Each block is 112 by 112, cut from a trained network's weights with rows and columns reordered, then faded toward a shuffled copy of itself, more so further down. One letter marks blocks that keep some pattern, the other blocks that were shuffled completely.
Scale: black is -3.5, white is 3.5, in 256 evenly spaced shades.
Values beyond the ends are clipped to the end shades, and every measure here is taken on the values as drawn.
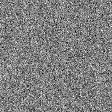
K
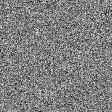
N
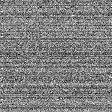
K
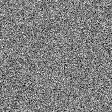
N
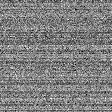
K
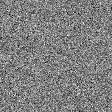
N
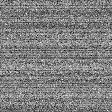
K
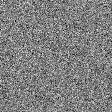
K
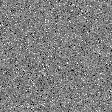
N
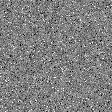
N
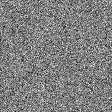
K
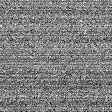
K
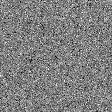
N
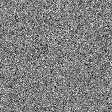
K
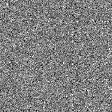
K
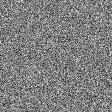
N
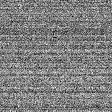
K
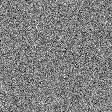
N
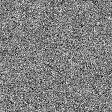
N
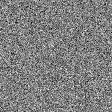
N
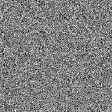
K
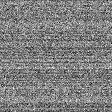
K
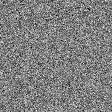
N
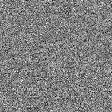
K
